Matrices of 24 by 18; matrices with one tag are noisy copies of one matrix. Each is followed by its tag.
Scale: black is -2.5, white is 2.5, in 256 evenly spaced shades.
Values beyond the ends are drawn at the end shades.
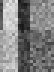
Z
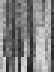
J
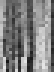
J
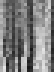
J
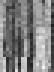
J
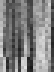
J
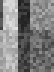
Z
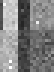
Z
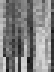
J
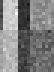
Z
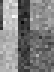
Z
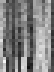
J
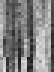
J
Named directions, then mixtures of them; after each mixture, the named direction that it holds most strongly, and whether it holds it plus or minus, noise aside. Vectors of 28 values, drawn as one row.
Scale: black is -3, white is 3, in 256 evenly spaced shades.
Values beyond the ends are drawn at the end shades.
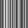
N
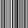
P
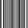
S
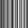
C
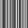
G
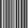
G, minus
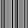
P, plus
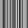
G, plus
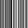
P, minus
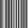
G, minus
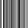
S, plus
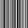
G, plus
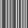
G, plus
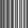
C, plus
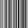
C, minus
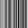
C, minus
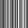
C, plus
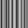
G, minus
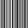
P, plus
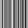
C, minus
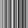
C, minus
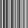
N, minus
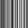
C, plus
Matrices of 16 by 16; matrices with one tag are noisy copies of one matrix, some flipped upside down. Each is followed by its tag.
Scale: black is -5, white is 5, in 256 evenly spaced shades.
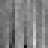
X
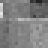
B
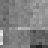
B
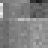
B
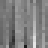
X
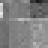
B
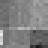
B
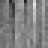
X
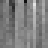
X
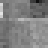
B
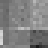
B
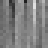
X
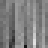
X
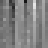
X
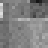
B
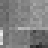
B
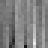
X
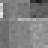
B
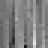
X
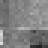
B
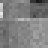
B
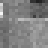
B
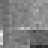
B
